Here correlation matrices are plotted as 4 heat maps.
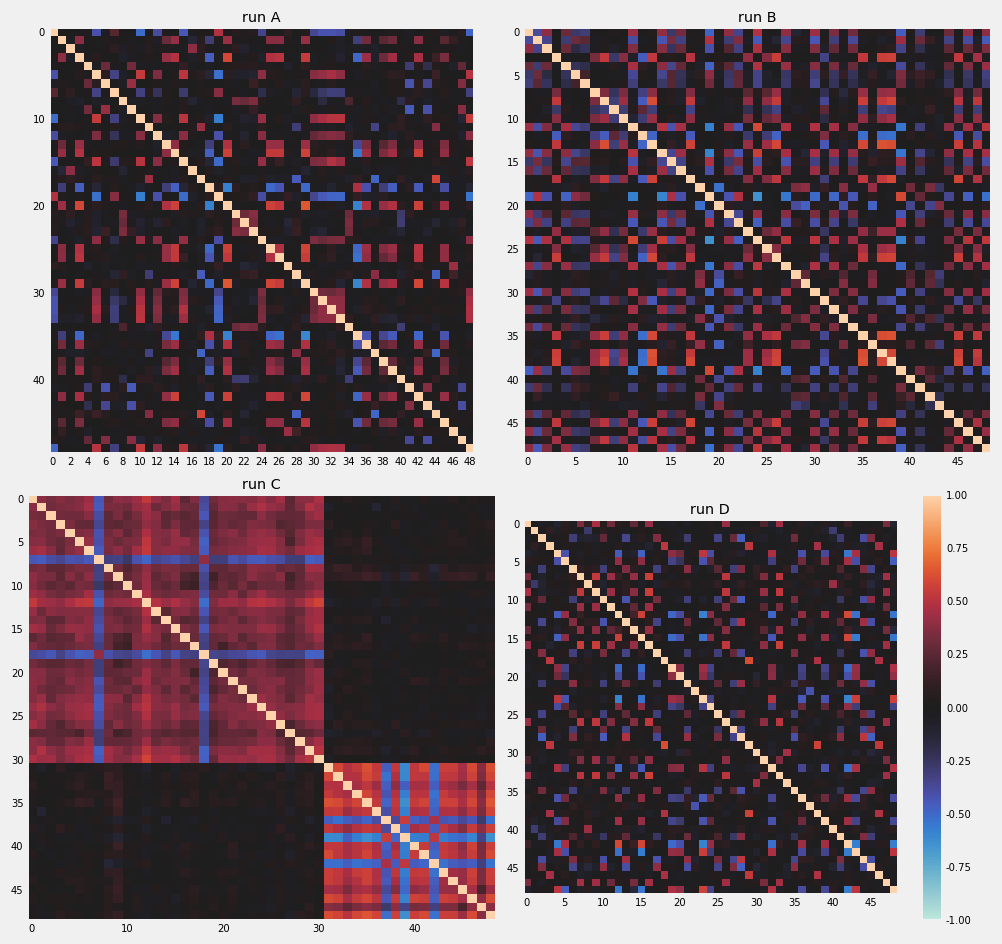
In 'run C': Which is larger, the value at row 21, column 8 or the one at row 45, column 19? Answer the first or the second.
the first
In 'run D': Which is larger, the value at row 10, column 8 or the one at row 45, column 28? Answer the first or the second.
the first
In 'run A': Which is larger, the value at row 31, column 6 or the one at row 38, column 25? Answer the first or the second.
the second
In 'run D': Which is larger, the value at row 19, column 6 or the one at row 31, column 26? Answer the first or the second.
the second
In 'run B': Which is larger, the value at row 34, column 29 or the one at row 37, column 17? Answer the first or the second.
the second
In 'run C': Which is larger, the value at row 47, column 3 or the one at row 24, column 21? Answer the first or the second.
the second
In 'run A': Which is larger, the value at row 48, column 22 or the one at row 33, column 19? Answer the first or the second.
the first
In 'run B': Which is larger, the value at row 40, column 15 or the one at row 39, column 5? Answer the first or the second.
the second
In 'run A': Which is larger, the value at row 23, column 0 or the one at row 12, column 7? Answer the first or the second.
the first
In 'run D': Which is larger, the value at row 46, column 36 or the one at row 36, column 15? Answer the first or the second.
the second
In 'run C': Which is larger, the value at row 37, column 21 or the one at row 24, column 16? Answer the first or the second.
the second
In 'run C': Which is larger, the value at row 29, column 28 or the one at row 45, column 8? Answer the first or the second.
the first
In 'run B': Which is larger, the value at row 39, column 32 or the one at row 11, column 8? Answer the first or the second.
the second
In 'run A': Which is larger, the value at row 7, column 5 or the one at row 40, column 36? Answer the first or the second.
the second
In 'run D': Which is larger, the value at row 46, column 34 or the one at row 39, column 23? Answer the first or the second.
the first
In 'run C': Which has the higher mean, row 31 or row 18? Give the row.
31
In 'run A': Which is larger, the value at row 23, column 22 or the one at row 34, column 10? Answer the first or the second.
the first
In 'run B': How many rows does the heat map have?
49
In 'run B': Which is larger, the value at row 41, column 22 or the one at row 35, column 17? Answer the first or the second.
the second
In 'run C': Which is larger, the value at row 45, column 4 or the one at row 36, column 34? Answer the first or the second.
the second
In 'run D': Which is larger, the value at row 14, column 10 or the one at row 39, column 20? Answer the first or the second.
the first
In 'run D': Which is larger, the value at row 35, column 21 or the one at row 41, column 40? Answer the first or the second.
the second
